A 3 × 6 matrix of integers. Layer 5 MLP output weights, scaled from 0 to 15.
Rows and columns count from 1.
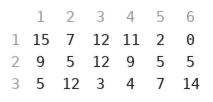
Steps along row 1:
down up down down down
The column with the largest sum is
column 1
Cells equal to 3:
1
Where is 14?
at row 3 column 6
